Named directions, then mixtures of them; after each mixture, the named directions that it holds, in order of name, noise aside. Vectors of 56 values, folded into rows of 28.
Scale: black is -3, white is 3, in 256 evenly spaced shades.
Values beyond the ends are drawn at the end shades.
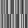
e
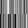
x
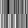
x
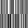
e, x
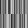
e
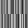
e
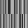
e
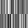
e, x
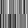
x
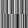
e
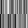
x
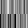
x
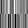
e, x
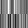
e, x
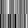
x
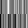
x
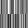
e, x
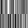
e, x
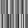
e
